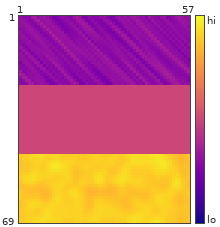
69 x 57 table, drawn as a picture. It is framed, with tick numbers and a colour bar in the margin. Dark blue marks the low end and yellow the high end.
It is made of 3 by 1 panels. Panel 1,1: low, slanting down to the right, faint in contrast. Panel 2,1: middling, flat. Panel 3,1: very high, blotchy, faint in contrast.
